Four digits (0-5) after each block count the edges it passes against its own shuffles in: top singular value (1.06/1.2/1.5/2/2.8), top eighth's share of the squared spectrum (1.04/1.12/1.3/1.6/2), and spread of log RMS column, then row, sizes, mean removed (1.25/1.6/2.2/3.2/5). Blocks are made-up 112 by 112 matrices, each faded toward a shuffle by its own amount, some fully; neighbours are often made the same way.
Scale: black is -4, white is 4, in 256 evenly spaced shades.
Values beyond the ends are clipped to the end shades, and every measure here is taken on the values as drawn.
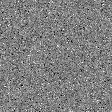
0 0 0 0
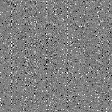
4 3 2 1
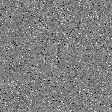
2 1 0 0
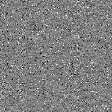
3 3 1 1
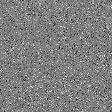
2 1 0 0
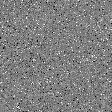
2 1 0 0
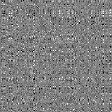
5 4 3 3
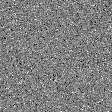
0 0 0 0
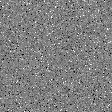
2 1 0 0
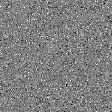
3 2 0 1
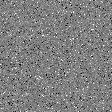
0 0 0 0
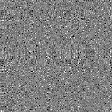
4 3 2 2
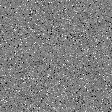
0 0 0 0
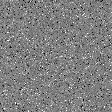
2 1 0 0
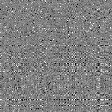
5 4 2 3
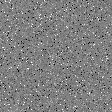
0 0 0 0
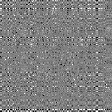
5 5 3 4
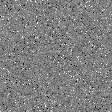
1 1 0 0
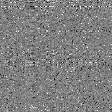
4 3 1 2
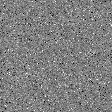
0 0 0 1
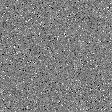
0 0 0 1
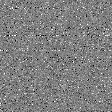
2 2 0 3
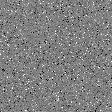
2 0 0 0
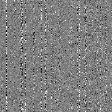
3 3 4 0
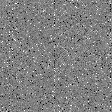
2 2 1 0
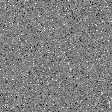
2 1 0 0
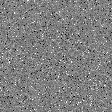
2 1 0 0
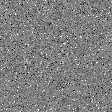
1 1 0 0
